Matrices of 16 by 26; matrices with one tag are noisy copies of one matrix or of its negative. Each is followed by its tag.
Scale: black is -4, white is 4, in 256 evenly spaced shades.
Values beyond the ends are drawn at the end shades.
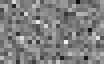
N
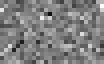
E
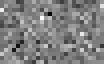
E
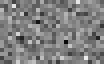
N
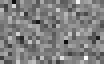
N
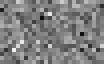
E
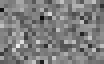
E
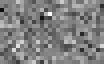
E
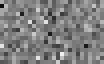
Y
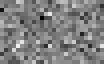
E
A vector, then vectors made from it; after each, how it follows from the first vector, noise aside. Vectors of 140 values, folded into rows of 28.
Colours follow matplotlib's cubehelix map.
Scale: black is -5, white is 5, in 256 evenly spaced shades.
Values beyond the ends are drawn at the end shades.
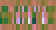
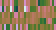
wrapped around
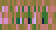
negated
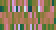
wrapped around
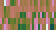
wrapped around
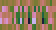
negated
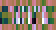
scaled up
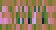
negated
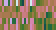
wrapped around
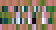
scaled up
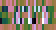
scaled up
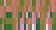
wrapped around
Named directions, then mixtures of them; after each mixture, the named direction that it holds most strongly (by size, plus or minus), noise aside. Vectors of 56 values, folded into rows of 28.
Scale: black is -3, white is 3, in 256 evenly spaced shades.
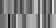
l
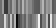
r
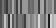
r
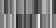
r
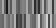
r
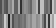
l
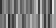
l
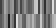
l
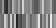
r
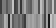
l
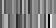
r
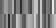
l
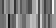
l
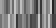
l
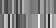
r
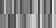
l
